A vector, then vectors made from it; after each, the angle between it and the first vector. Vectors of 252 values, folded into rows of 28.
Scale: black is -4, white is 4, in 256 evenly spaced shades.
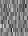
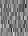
nearly parallel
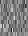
nearly parallel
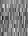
orthogonal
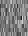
orthogonal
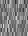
partly aligned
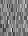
nearly opposite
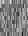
orthogonal
